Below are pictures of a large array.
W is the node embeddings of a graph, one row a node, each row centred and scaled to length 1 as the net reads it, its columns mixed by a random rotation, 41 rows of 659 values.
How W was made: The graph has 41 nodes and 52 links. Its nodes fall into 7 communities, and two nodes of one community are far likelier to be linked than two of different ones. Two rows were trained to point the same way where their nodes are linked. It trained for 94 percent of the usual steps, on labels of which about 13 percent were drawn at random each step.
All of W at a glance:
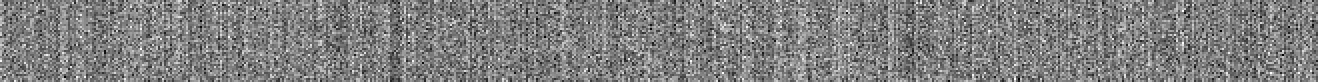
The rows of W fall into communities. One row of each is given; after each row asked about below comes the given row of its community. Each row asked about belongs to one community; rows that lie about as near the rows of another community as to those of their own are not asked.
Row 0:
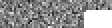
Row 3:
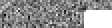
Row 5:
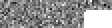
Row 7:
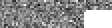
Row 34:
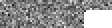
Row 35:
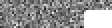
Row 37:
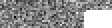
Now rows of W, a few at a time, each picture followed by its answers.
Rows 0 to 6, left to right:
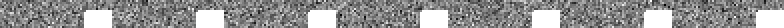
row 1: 7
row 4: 37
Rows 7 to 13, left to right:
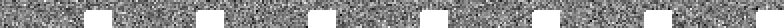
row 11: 34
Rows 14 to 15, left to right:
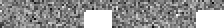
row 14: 35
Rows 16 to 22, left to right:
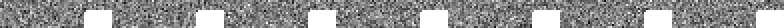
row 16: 0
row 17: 5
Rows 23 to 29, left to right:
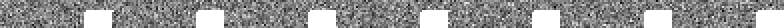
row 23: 3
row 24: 35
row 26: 7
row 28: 35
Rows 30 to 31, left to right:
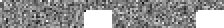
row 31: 7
